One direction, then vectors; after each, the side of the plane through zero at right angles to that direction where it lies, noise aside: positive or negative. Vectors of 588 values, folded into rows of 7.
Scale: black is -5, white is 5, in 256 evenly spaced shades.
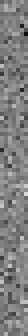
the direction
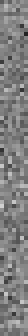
positive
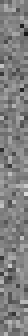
positive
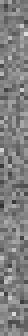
negative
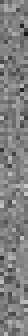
positive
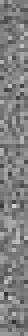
negative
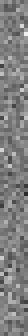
negative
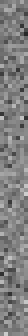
positive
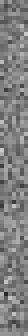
negative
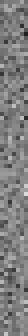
positive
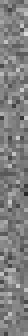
negative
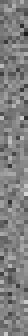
positive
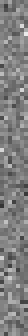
negative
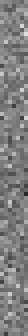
negative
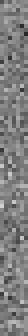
positive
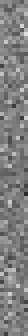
negative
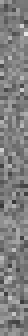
negative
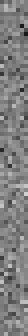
positive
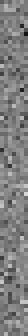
positive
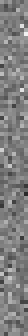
negative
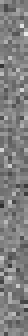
negative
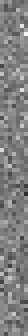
negative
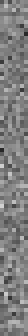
positive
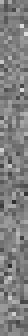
negative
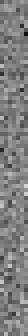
positive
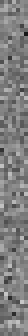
positive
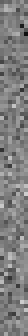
positive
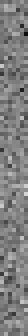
positive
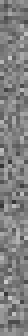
negative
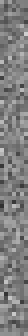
negative
